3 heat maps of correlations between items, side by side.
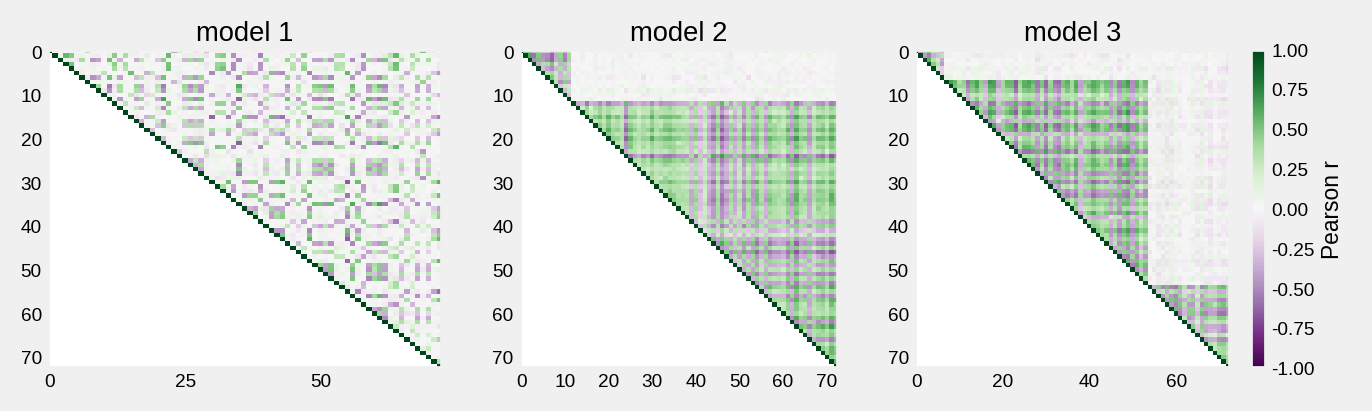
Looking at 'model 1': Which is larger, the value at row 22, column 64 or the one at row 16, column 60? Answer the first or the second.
the first
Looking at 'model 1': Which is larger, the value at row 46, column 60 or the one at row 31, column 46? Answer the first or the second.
the first
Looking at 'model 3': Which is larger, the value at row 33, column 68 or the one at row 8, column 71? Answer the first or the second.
the first
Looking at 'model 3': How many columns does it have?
73
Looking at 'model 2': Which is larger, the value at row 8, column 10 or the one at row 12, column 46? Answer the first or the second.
the second
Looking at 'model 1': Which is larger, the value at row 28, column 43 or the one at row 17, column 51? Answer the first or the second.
the second
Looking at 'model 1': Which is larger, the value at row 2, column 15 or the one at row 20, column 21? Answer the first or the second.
the first
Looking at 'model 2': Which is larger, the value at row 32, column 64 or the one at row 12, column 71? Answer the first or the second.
the first
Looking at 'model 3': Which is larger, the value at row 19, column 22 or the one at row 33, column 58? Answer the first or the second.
the second
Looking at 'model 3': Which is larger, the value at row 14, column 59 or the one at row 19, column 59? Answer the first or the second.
the first
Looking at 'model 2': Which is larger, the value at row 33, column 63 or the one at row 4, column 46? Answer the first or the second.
the first
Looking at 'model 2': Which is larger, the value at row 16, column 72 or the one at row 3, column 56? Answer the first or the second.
the first
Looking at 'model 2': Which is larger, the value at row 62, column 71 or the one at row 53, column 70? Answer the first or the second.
the second
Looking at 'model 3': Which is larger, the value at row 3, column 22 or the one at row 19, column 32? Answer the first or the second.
the second
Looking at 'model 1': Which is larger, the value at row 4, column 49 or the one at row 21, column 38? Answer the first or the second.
the first
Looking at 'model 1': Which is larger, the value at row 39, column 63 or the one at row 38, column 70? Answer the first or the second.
the second
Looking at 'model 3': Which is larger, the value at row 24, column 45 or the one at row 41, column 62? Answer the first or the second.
the second
